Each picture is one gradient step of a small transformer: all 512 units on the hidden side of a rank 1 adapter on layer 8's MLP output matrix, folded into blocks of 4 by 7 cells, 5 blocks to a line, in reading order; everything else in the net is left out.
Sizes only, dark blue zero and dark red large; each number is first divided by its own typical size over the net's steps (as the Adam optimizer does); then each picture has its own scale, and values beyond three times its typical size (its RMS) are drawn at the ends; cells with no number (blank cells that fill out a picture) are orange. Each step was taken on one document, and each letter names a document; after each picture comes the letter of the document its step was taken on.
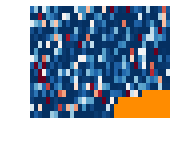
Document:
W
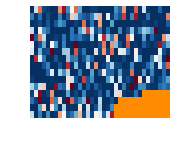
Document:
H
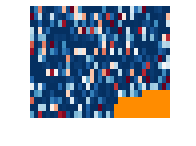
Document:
H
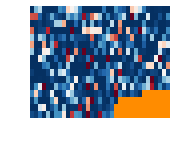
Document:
H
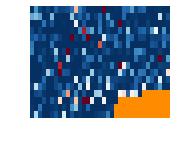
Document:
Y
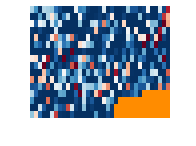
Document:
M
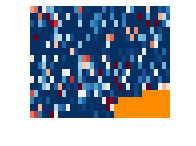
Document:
M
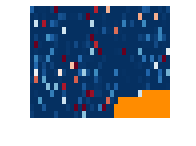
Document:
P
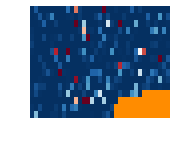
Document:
Y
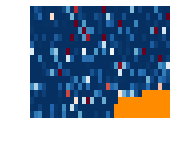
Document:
Y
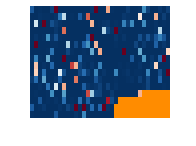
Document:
P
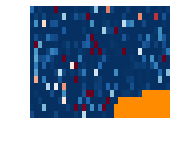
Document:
P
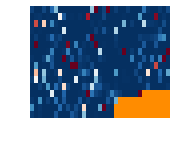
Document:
P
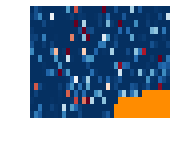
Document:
Y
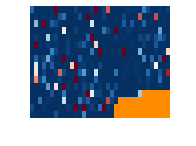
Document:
P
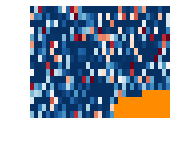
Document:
H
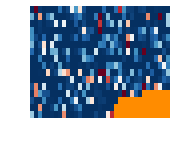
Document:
Y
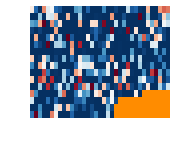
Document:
M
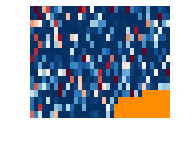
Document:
W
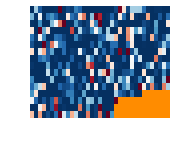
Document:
H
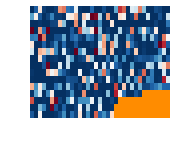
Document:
H
